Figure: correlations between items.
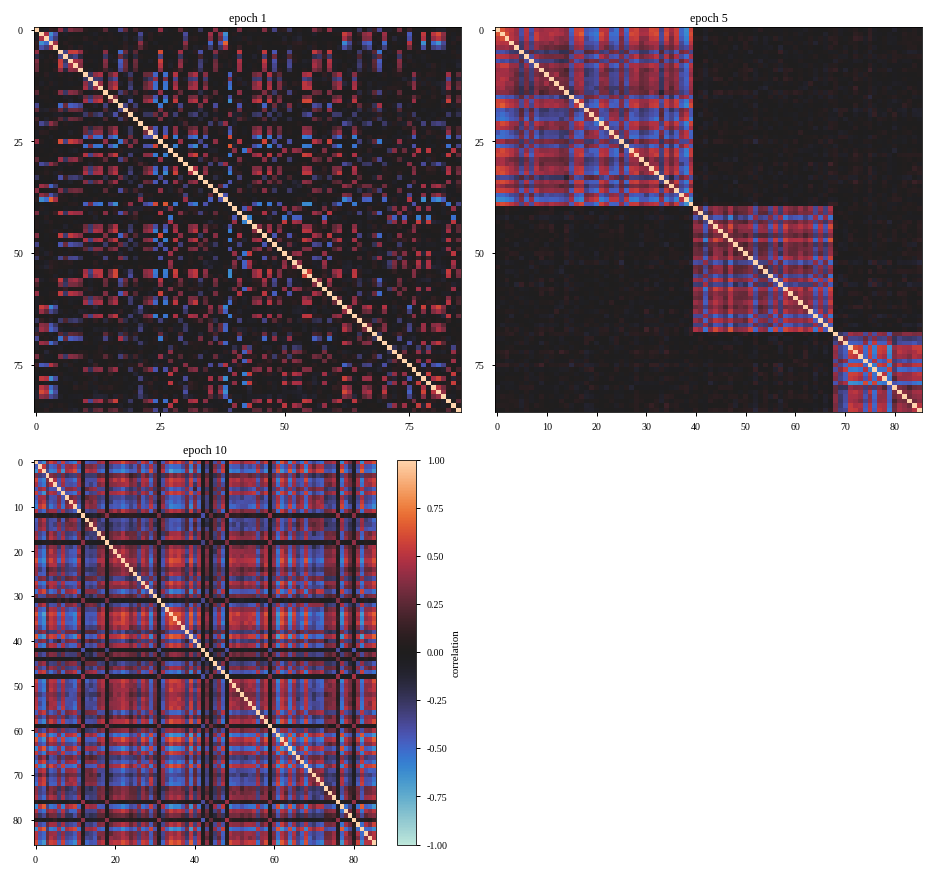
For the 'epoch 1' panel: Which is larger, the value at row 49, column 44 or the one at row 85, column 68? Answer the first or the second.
the first
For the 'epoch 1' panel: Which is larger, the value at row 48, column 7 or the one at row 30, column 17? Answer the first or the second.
the second
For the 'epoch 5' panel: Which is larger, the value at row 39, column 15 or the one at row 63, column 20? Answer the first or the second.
the second
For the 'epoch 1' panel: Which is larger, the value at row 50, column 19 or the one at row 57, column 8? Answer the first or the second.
the second
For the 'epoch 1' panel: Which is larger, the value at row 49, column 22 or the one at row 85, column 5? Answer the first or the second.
the first
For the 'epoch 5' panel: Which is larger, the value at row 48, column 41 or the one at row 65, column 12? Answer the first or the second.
the first
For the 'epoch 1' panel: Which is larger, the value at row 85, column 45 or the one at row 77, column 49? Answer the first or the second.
the first
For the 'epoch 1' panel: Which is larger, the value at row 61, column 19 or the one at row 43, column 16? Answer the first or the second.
the second
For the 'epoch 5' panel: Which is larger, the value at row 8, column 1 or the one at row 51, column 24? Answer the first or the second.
the first
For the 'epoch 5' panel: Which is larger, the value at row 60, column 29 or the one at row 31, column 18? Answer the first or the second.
the first
